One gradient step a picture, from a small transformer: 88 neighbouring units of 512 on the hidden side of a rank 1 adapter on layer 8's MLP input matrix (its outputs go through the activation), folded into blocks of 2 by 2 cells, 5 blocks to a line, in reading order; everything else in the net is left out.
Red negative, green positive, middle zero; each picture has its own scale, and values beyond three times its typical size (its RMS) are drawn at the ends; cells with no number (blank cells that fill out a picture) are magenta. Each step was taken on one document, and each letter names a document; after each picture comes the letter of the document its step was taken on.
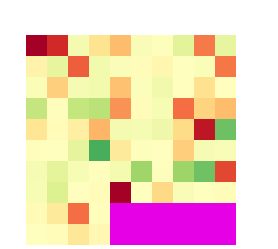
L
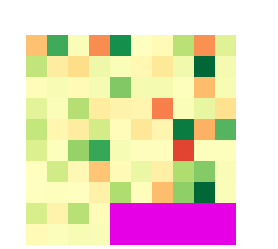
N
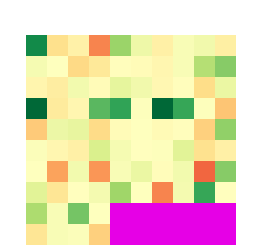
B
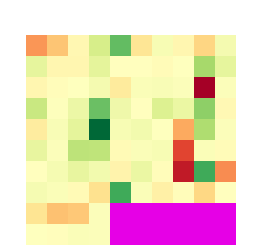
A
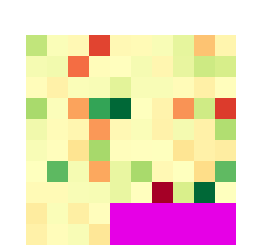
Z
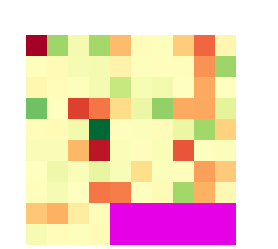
A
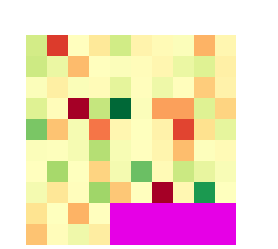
Z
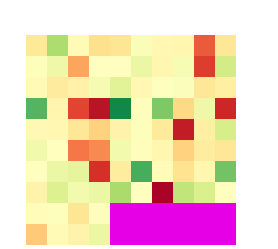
Z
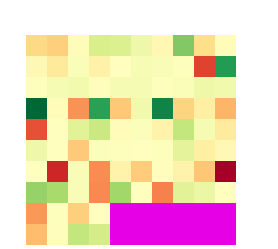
B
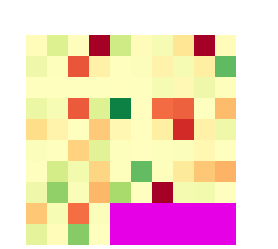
Z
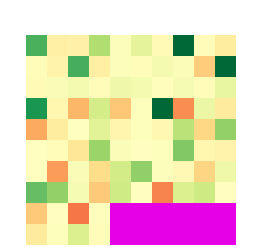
B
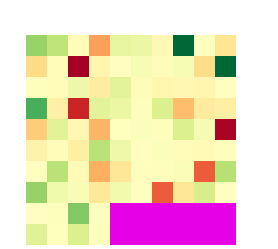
B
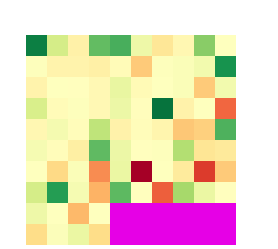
B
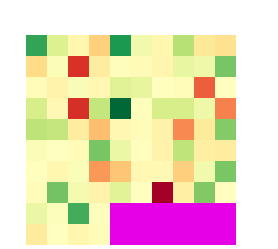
Z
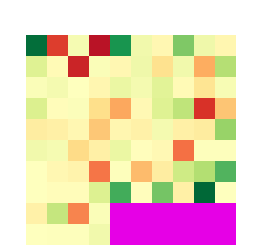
N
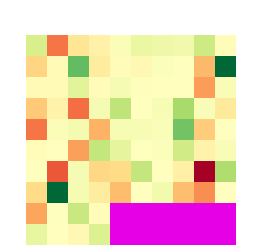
B
